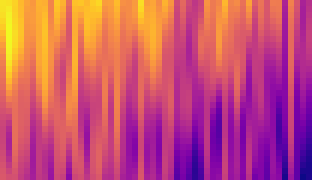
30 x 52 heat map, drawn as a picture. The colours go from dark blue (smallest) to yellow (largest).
Average level on the scale: 50%. Grain: streaks running down. Ninth with the highest average: top left. Slope: up to the top left.
